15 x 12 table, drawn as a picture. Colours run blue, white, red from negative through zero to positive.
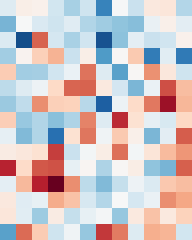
Odd rows or columns: none. Average level on the scale: 50%. Ninth with the lowest average: top middle. Mirror symmetry: none.
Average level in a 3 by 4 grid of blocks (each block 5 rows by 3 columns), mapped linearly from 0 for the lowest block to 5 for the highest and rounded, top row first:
2202
2435
4424
